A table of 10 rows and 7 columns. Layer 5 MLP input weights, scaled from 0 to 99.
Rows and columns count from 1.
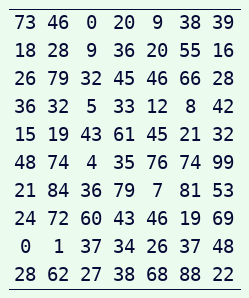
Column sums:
289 497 253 424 355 487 448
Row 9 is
0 1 37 34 26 37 48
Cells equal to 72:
1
